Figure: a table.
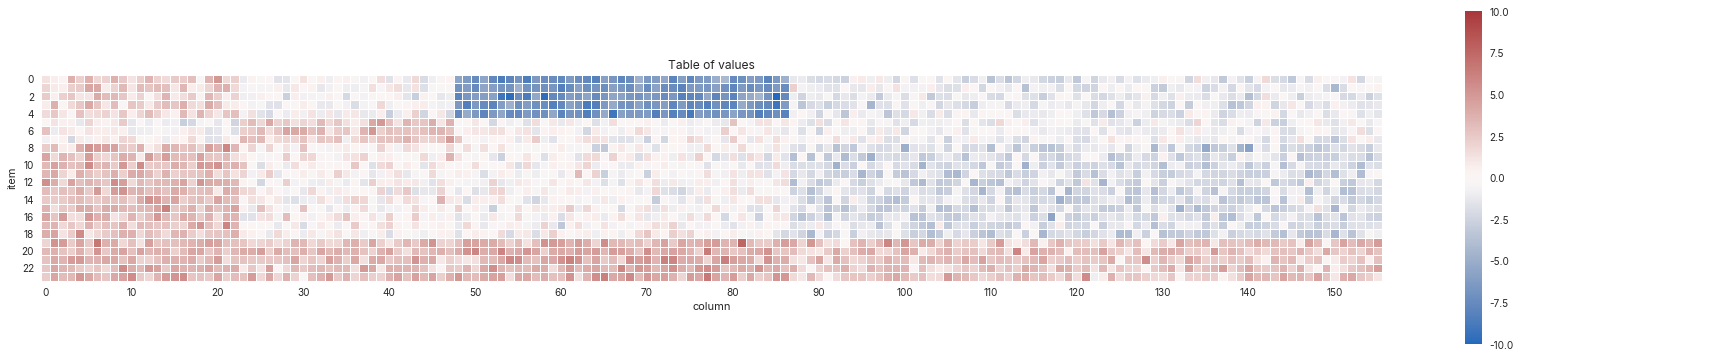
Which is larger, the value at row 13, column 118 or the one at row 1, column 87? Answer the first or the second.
the second
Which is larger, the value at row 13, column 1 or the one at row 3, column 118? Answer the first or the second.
the first
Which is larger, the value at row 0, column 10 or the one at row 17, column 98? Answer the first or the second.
the first
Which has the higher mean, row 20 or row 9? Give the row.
20
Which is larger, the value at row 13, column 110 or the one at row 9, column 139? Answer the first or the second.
the second
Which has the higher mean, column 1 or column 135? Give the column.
1
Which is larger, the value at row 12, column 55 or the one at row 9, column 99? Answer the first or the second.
the first
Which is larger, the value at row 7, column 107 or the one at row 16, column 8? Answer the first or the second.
the second
